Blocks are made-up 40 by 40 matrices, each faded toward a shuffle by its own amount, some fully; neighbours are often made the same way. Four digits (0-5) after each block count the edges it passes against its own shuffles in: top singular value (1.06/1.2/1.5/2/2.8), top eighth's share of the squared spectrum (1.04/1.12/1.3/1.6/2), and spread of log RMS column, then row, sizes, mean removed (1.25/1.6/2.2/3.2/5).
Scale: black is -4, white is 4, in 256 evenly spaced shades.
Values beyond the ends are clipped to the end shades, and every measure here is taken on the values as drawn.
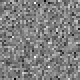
0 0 0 0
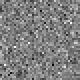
0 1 0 0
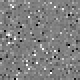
0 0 0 0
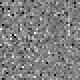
0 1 1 0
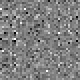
3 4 2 2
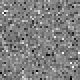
1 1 1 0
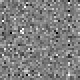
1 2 2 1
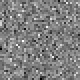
0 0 0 0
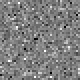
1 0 0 0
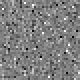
0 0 0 0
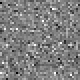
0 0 0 1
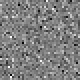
0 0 0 0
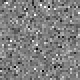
0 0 0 0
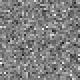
2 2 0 0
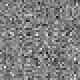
3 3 1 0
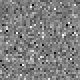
2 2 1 1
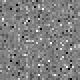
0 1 0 0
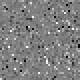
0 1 0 0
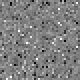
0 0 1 0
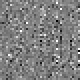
1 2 2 0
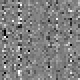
2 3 3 0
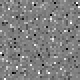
0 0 0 0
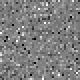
1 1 0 0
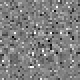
3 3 1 1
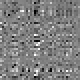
4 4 3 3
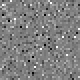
2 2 0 0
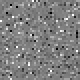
1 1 0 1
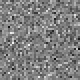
2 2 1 0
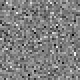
1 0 0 0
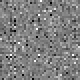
3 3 1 0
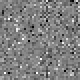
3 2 0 0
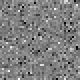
2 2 0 0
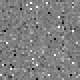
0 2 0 0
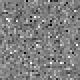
1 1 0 0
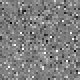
2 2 0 0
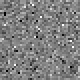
1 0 0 0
